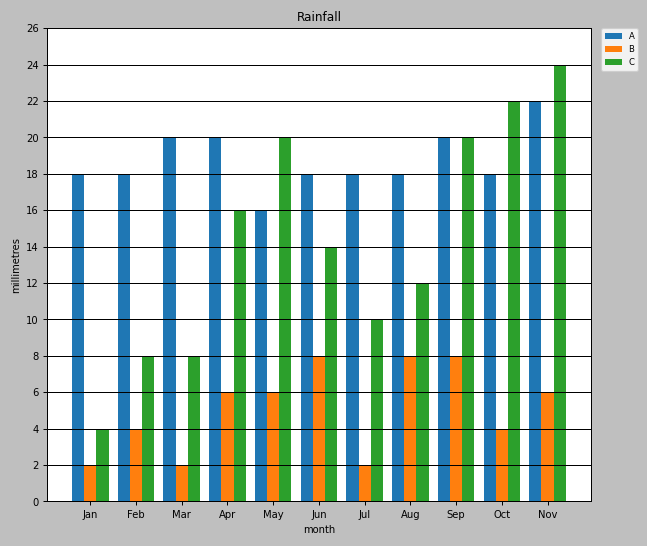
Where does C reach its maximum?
Nov
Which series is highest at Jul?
A
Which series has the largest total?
A
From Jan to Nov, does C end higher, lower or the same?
higher
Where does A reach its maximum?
Nov
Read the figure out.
Title: Rainfall
x-axis: month, ticks Jan Feb Mar Apr May Jun Jul Aug Sep Oct Nov
y-axis: millimetres, ticks 0 2 4 6 8 10 12 14 16 18 20 22 24 26
Legend: A, B, C
Values:
A: 18 18 20 20 16 18 18 18 20 18 22
B: 2 4 2 6 6 8 2 8 8 4 6
C: 4 8 8 16 20 14 10 12 20 22 24
